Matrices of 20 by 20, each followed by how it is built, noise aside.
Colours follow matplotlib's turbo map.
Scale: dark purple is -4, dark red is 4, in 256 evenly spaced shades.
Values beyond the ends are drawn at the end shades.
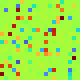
sparse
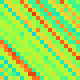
Toeplitz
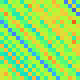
Toeplitz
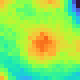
smooth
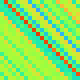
Toeplitz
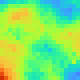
smooth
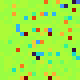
sparse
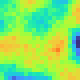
smooth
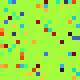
sparse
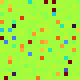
sparse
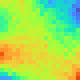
smooth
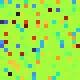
sparse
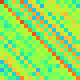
Toeplitz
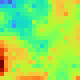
smooth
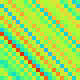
Toeplitz
